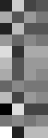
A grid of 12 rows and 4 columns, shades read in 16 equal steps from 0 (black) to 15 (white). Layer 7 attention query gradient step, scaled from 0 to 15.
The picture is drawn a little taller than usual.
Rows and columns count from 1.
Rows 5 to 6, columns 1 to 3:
13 3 10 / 11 5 9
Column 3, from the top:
4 9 5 8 10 9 9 7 9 4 7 11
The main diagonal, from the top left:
2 5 5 7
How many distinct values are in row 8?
3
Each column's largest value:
15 13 11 11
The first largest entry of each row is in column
2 1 2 1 1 1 1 2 1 2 2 1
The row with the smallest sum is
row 10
